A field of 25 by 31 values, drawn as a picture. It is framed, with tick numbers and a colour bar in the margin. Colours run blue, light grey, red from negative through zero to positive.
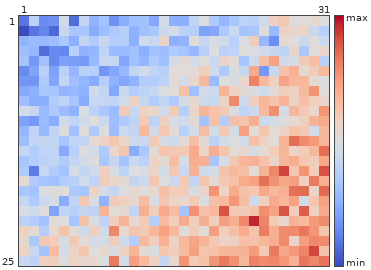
The histogram is bell-shaped. The bottom right is the ninth with the highest average. There are no regular stripes. The field climbs toward the bottom right. The texture is fine-grained noise. The top left is the ninth with the lowest average. No row or column stands out.
